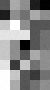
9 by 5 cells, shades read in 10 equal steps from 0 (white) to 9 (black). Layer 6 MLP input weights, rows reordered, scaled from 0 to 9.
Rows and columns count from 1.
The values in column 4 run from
3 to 8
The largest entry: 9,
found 2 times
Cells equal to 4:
9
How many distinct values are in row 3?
4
